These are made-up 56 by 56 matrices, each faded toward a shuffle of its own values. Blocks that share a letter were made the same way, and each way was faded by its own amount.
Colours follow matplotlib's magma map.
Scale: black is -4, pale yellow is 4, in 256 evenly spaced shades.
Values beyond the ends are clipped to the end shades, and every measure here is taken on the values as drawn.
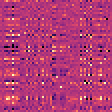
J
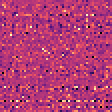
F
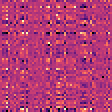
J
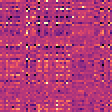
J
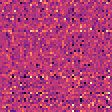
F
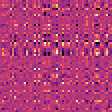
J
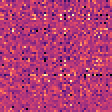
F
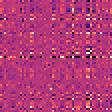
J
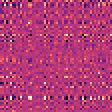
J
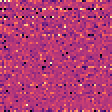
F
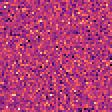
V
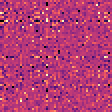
F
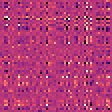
J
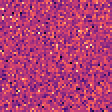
V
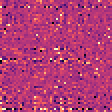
F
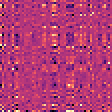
J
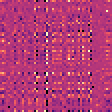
J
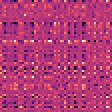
J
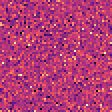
V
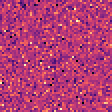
V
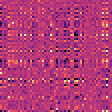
J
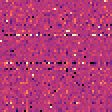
F
